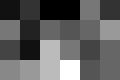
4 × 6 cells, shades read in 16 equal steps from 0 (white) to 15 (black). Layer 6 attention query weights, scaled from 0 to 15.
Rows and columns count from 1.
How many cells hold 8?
3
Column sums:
40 45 32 33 38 36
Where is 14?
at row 1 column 1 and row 3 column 2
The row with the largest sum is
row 1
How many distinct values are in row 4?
6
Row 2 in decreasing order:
13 10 9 9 8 6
